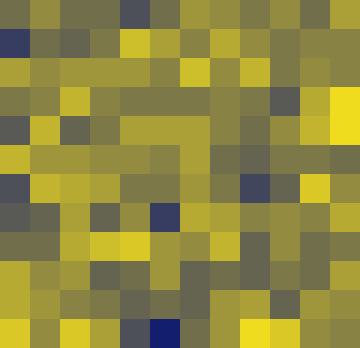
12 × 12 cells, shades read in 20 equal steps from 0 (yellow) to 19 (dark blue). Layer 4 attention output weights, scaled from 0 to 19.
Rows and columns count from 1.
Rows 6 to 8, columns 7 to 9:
6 11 12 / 7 10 15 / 5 6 9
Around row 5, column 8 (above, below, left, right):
9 11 6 11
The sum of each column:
110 97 87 104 105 121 96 95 109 111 95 81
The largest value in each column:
16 12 12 12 14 19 12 11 15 13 11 11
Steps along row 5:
down up down down same same up up down down down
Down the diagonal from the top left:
11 11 7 9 6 9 7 6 12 10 7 9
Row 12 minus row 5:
-11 4 -10 -4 8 13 5 -2 -11 -6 4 9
